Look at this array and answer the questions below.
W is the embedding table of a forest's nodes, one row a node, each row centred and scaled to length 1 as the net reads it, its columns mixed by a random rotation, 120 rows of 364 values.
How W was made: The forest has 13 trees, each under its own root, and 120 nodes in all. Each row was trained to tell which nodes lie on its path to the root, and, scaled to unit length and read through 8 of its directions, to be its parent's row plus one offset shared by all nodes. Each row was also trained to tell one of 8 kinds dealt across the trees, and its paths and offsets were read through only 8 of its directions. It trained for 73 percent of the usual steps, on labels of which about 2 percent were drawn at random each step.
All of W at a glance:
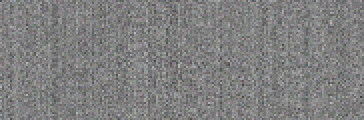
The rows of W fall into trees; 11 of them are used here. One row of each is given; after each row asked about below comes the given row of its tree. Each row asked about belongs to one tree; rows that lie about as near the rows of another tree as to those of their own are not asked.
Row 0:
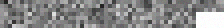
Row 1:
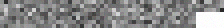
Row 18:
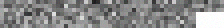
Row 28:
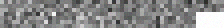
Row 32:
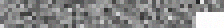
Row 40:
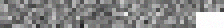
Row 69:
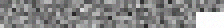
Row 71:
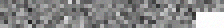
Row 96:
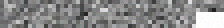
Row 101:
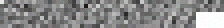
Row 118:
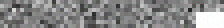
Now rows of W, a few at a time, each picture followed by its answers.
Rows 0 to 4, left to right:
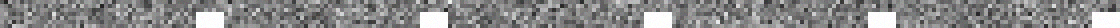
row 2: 32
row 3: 0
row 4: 40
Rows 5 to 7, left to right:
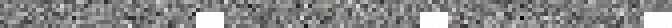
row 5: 101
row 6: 1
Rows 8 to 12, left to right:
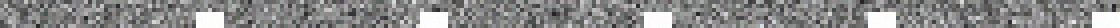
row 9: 96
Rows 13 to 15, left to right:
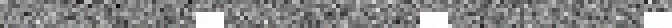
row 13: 118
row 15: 32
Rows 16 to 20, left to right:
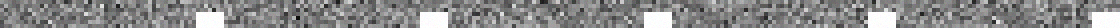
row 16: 118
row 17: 101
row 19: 1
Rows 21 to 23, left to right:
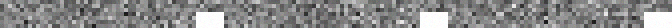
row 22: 40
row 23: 1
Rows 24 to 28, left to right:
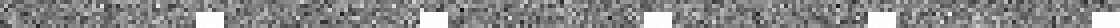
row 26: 69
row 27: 71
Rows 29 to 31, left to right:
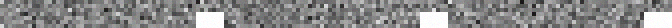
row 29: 32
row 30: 40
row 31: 71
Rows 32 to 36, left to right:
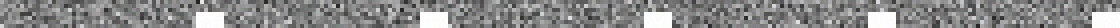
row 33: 71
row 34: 96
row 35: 1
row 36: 0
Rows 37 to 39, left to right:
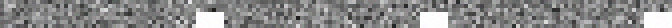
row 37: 96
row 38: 101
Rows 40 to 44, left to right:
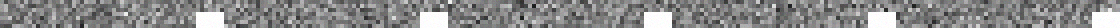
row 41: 96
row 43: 118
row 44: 28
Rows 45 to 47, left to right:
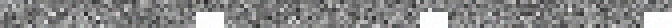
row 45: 71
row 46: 101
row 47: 18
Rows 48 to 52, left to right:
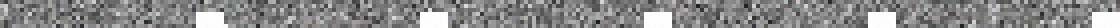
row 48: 1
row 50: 0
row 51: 1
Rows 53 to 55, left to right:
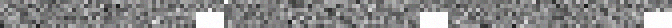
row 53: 40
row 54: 118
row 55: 18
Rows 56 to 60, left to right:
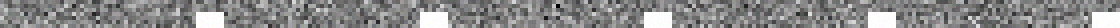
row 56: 1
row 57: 96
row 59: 101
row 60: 18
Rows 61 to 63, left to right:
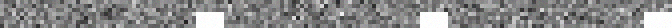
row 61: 40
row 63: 101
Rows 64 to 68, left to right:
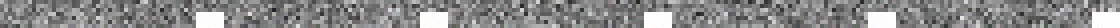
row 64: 101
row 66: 0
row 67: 118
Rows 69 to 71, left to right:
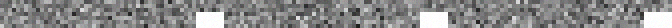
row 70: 18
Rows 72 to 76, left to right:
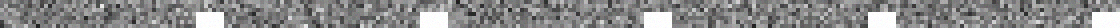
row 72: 40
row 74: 40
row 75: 0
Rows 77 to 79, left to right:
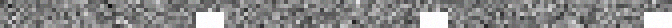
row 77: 0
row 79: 1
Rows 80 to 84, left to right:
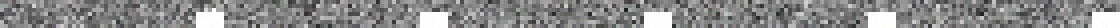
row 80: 28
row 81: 32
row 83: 40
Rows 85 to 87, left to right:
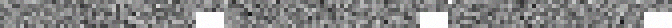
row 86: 40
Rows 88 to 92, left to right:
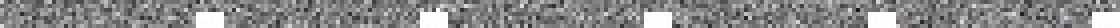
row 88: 32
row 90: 69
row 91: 1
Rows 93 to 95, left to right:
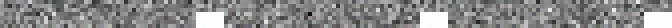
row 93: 18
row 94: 71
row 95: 71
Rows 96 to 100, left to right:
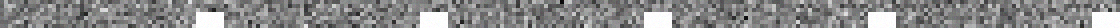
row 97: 32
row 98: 18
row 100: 118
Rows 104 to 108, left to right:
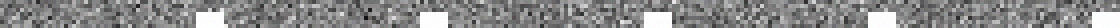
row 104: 18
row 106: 40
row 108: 101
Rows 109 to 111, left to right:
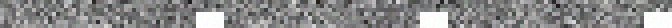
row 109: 0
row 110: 69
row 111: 0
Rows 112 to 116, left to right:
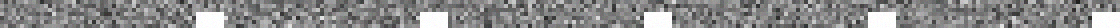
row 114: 0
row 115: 18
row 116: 0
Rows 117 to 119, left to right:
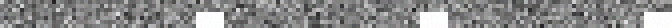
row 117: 101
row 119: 101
